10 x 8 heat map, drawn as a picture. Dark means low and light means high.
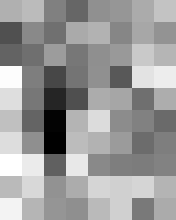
Ninth with the highest average: bottom left. Calmest part: top right. Ninth with the lowest average: middle left.
